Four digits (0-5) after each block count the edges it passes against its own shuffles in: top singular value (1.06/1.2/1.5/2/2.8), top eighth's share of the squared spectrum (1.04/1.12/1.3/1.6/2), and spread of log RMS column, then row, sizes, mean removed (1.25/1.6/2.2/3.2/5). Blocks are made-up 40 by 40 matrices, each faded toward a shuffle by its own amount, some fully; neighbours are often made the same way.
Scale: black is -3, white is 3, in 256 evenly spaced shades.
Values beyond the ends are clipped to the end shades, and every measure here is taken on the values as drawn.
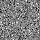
0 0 0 0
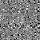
3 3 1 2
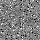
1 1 0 0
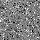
0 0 0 0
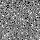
0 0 0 0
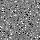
0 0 0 0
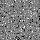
2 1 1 0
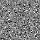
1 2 2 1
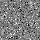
0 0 0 0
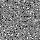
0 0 0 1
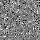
1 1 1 1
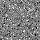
0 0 0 0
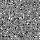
1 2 1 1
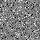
0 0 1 0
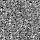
0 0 1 0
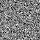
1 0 0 0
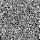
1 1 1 0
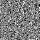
0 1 1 0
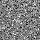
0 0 0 0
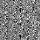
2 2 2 0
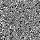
0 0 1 0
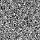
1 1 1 0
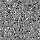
2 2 0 0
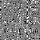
3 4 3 1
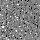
2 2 0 0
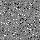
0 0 0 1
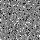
1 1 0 0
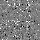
2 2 1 1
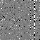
3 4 2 1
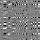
4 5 2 3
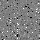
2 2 0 0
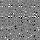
4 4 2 2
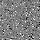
2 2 1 0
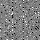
3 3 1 0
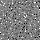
0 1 0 0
